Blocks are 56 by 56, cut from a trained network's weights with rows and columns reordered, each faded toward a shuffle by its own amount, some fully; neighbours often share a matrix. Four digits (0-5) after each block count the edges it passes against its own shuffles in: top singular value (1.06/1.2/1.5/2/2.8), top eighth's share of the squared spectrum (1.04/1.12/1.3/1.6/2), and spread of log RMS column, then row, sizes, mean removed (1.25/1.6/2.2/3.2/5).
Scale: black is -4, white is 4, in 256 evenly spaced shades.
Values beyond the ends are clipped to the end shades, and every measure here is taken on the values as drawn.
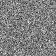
0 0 0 0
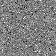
0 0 0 0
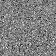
0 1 0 0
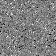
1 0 0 0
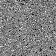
0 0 0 0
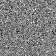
0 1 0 0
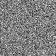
0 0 0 0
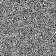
0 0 0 0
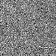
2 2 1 0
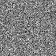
1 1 0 0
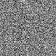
2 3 1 0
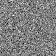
1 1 0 0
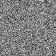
1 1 0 0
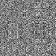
3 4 2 0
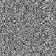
3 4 2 1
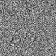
3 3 1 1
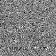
2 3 0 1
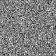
2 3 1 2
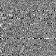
3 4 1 2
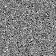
1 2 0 0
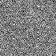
2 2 0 0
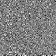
2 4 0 2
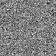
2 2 0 0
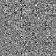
3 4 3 2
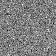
1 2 0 0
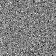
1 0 0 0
